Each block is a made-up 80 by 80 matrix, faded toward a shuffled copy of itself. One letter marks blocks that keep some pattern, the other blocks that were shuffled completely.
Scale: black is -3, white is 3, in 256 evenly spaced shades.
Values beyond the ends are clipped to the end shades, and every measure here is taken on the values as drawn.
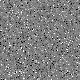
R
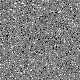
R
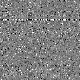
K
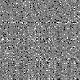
K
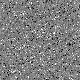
R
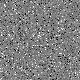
R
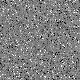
R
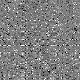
K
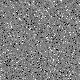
R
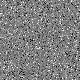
R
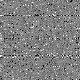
K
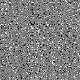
K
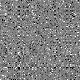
K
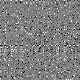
K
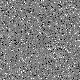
R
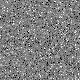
R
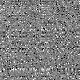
K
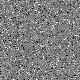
R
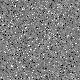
R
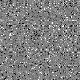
K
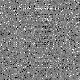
K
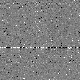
K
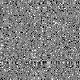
K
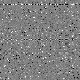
K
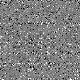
K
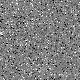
R
